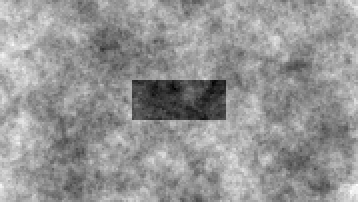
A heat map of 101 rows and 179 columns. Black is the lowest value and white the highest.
Odd patch: lower, in the centre. Average level on the scale: 60%. Slope: none. Ninth with the lowest average: centre.
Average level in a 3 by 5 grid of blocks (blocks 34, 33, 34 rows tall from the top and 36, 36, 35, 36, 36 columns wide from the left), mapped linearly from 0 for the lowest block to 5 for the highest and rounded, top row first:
52444 | 42033 | 43443
